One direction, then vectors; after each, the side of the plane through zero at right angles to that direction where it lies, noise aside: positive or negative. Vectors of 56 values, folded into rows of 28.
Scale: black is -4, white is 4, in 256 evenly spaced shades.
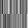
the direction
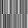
positive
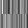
negative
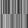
negative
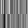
positive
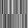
positive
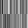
positive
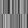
negative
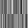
positive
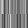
negative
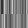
positive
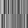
negative
